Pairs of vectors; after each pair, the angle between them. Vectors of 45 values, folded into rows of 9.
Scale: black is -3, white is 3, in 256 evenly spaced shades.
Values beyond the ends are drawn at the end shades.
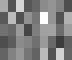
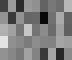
nearly opposite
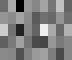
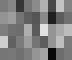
partly aligned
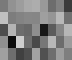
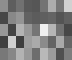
nearly opposite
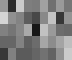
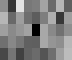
nearly parallel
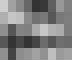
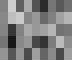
partly aligned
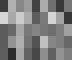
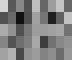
nearly opposite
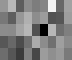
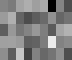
partly opposed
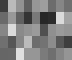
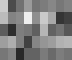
nearly opposite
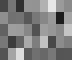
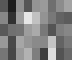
orthogonal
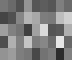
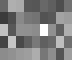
partly aligned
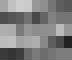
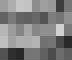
nearly parallel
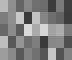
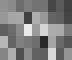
nearly parallel
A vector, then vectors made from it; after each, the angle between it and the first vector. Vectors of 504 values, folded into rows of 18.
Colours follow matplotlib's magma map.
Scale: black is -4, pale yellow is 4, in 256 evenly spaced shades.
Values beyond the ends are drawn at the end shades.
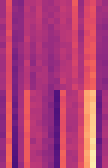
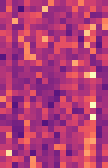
partly aligned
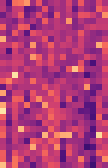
partly opposed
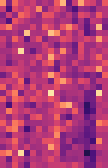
partly opposed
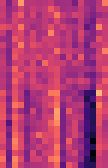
nearly opposite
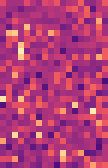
orthogonal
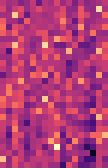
partly opposed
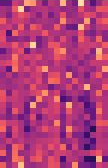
partly opposed
